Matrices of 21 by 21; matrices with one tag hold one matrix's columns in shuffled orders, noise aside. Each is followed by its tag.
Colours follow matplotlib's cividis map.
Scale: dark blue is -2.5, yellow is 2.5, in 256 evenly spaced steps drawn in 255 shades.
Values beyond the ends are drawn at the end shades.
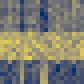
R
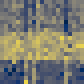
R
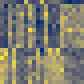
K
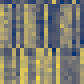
K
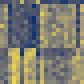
K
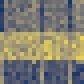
R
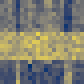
R
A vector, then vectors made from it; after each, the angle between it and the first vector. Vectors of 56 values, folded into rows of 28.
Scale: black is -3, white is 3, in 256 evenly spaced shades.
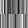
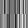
partly aligned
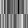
nearly parallel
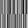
partly aligned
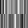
nearly opposite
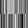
nearly opposite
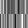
nearly parallel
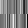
orthogonal
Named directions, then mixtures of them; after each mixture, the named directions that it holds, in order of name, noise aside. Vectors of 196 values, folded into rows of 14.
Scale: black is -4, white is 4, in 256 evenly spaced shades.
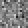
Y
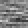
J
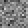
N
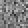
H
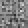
H, J, Y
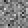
N, Y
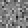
H, Y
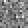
Y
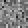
H, Y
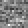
H, J, N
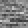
J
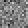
H, N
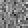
H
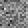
N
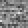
J, Y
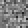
H, J, Y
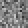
Y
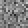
H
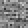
J, N, Y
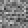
J, N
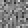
H, Y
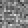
H, J, N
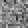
H, J, Y
